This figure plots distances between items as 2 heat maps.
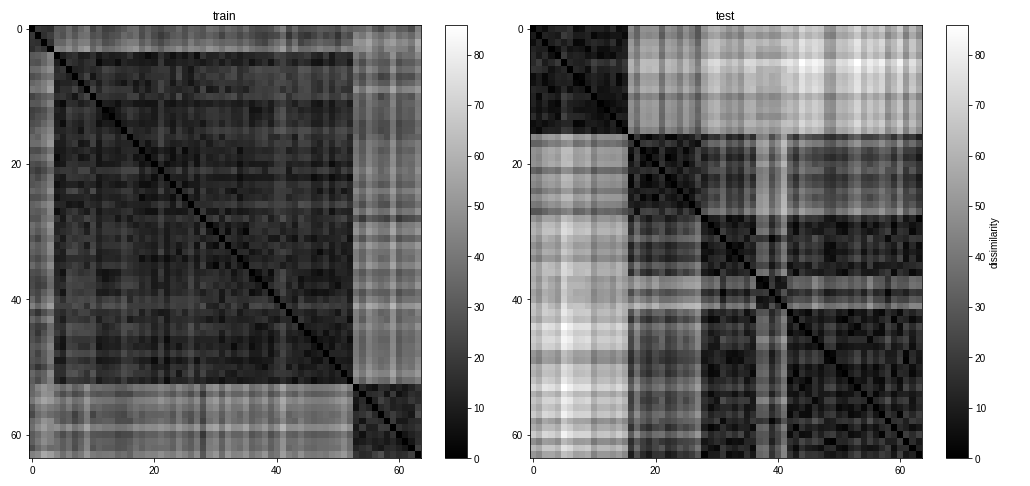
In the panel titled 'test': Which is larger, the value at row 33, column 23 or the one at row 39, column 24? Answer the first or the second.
the second
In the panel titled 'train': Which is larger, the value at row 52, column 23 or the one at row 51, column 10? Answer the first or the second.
the second
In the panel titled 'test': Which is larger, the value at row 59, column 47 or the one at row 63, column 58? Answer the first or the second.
the second
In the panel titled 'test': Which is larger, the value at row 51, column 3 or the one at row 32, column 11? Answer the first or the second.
the first
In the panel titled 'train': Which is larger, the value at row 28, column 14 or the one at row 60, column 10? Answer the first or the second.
the second
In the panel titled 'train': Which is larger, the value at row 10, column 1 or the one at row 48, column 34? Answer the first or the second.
the first
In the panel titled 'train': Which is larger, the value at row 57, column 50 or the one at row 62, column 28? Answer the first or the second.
the first
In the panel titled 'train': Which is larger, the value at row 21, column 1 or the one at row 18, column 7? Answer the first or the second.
the first
